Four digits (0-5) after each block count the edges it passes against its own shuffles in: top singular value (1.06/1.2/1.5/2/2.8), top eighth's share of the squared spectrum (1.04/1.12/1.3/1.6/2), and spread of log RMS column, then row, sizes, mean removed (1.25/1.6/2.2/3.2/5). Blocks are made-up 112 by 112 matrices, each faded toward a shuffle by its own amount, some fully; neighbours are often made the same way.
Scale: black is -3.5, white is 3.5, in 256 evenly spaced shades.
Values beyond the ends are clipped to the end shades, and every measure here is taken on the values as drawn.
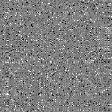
4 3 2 2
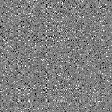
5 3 2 2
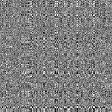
5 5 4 3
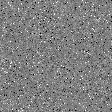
0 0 0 0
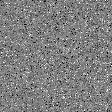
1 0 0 0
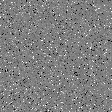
0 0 0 0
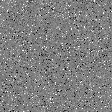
1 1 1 0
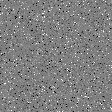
0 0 0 0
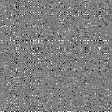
4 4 3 3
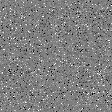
3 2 1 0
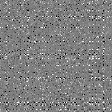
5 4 3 3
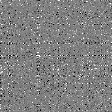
4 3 2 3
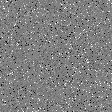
0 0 0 0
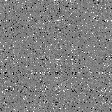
3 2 1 2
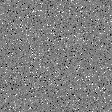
2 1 0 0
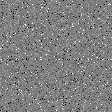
3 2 1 1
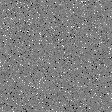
0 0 0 0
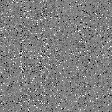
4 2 2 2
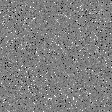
1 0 0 0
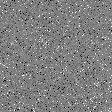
0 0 0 0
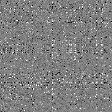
4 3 2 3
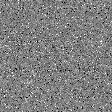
0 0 0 1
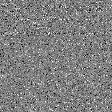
1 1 0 2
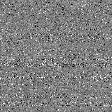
1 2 0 3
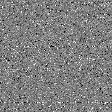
1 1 0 2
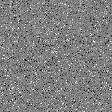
3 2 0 1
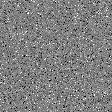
2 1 0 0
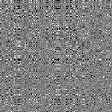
5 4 3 3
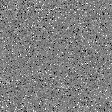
3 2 0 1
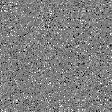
4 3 1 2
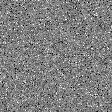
2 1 0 0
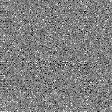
4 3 2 2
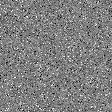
1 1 0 0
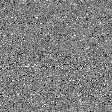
1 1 0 3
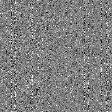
2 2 4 0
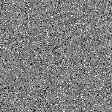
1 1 2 0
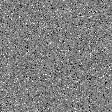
0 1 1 0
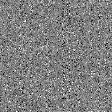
1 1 3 0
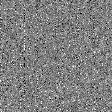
1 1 2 0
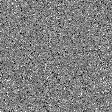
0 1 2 0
